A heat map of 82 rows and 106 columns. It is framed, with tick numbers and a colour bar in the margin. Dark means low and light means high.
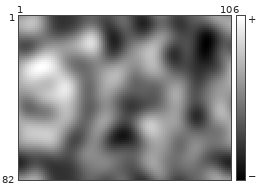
Overall the values sit about 50% of the way up the scale. The ninth with the lowest average is the top right. No single row or column stands out from its neighbours. The histogram is bell-shaped.
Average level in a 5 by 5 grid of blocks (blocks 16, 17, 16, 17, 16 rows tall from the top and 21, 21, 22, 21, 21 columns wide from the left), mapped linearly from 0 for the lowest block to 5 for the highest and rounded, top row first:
22010 | 53320 | 43122 | 42132 | 11121
